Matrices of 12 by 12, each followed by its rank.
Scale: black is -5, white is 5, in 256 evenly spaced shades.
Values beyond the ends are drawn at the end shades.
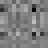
two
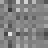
two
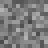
full rank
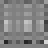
one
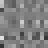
two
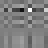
one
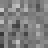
two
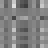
one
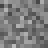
full rank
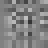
two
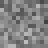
full rank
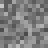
full rank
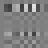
one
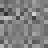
two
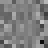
two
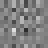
two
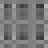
one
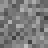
full rank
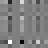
one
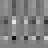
one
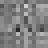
two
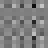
one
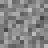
full rank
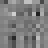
two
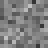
full rank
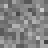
full rank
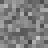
full rank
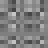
one
